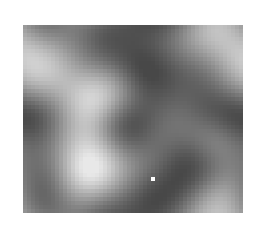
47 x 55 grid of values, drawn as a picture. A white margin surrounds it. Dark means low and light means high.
Calmest part: middle right. Odd rows or columns: none. Lone odd cells: 1, higher than its neighbours.
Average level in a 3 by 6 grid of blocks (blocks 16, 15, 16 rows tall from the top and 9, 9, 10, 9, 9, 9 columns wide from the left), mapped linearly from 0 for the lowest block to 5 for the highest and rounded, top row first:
531024 | 253111 | 253113
